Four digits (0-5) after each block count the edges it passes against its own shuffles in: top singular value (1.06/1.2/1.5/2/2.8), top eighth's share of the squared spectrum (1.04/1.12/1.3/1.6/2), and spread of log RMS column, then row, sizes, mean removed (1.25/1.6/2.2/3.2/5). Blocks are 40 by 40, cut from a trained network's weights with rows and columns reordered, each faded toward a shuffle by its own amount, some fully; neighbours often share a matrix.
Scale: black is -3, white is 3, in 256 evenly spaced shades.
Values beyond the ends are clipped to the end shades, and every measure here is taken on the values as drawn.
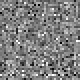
3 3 0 1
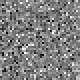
1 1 0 0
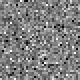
0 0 0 0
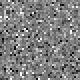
0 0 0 0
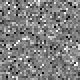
0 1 0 0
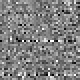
3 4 1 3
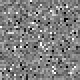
0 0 0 0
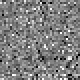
3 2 0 1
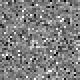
1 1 0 0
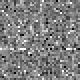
2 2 0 1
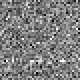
2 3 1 1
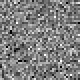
1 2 0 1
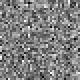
2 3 1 1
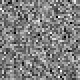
0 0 0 0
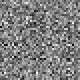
3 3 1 2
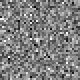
2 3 1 1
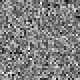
0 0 0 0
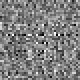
3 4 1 2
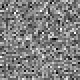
1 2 0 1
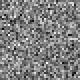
1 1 0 0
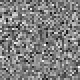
1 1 0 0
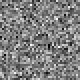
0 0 0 1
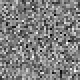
1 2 0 0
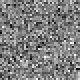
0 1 0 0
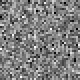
1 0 0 0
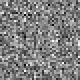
2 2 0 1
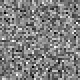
1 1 0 0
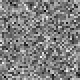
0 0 0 0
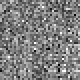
2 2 0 0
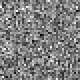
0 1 0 0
